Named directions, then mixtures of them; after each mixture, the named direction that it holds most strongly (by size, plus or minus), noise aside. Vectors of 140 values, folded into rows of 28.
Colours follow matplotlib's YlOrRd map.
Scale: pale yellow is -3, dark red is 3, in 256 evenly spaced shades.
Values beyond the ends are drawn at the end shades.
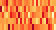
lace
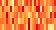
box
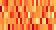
lace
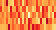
lace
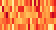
box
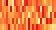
box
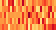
box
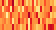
box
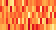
box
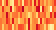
box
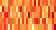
lace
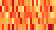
box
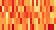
box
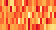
box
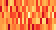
lace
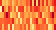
lace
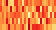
box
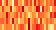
box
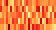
box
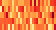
lace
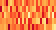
lace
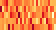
lace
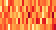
lace
